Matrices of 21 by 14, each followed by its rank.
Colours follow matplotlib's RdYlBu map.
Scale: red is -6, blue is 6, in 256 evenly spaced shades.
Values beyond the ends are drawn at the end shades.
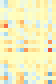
two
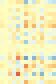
two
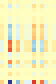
one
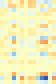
two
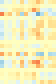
two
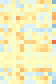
three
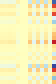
one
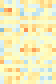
three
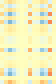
one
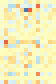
three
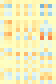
two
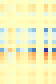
one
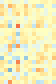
three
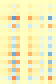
one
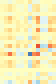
two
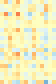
three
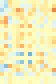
three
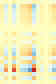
one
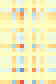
one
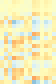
two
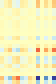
one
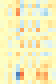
two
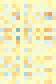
two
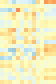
three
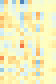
three
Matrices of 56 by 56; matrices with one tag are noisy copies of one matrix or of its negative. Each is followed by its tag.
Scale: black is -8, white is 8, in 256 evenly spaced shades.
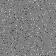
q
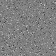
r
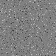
q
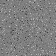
q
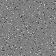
r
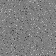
q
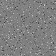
r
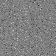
q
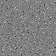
r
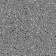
q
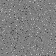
q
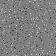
q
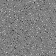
q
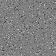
r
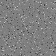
r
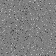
q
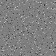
r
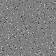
r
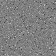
r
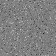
q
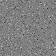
r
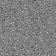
q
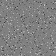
r
